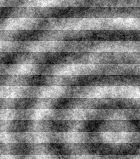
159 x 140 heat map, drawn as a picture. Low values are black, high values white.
The bottom right is the ninth with the lowest average. Rings spread out from the bottom right. Stripes running across repeat 7 times from top to bottom. There is no overall slope. Neither half mirrors the other.
